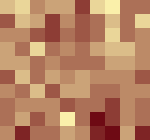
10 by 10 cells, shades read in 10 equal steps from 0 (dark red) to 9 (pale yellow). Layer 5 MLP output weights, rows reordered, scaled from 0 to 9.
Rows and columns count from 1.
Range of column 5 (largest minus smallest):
6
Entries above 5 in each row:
6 4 1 5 4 3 3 0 2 2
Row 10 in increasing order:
0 1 1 1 4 4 5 5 6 6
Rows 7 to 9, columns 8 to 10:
4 5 5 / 2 5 4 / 2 5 4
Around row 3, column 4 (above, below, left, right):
2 4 3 4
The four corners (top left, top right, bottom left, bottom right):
7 4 5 1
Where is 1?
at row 10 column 2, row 10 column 7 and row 10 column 10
